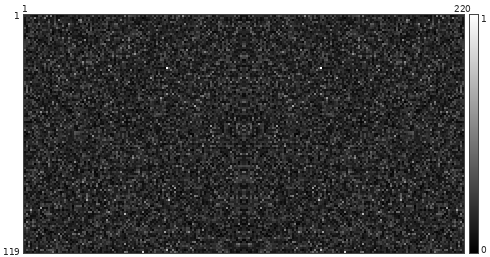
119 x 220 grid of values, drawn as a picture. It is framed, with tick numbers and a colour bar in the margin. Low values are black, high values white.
Fine speckle covers the field. There is no overall slope. There are no regular stripes. Most values sit low, with a long tail of high ones. No single row or column stands out from its neighbours. It is mirror symmetric from left to right.
